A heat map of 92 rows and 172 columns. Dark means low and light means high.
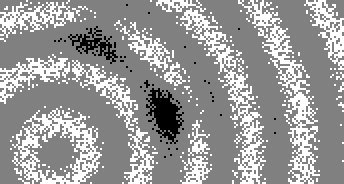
Dips: two. Ninth with the lowest average: centre. Rings: centred on the bottom left. Seam: none. Slope: none. Odd rows or columns: none. Mirror symmetry: none.
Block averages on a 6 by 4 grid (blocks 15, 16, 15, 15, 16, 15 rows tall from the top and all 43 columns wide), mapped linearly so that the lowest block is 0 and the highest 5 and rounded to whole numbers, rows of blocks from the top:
5144 / 1134 / 5333 / 2023 / 4233 / 4343
